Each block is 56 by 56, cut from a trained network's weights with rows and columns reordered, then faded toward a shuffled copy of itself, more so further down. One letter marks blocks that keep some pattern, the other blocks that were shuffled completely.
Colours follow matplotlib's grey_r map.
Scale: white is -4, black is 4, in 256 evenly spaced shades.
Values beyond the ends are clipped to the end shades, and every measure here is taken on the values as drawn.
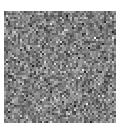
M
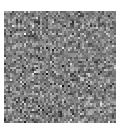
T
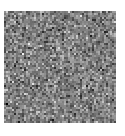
M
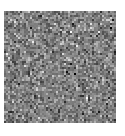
M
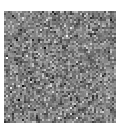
M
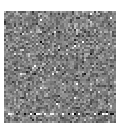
T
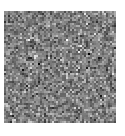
M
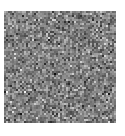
M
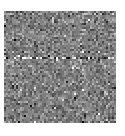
T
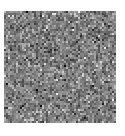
M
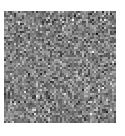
T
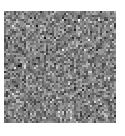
T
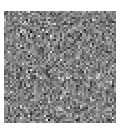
T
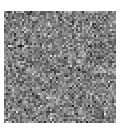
T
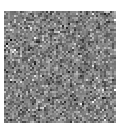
M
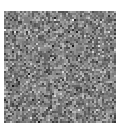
M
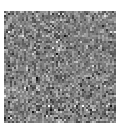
T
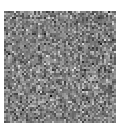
T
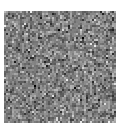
M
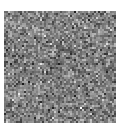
M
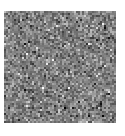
M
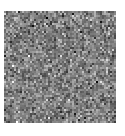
M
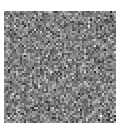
M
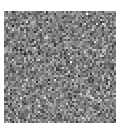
M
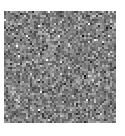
M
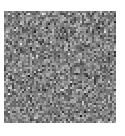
T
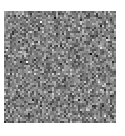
M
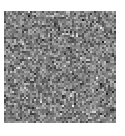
M
